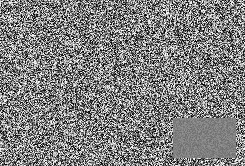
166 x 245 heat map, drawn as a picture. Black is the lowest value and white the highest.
Mirror symmetry: none. Stripes: none. Calmest part: bottom right. Odd patch: calmer, in the bottom right. Average level on the scale: 50%. Slope: none. Grain: fine. Odd rows or columns: none.
